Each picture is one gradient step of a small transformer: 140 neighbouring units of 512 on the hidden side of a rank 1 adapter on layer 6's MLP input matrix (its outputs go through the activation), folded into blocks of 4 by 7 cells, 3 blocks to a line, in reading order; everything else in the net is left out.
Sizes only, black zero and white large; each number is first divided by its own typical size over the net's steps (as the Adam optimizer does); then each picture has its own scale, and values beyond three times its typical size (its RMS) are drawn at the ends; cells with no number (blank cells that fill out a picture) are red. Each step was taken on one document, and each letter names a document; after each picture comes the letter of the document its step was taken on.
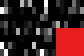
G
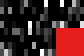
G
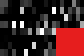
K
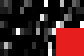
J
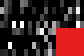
K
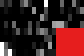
G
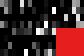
K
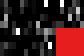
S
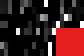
J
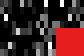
S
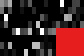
S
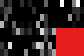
S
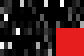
S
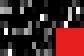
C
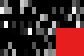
K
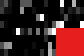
J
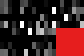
K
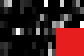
J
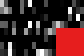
C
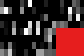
C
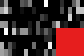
C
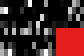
C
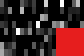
G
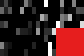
J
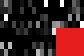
S
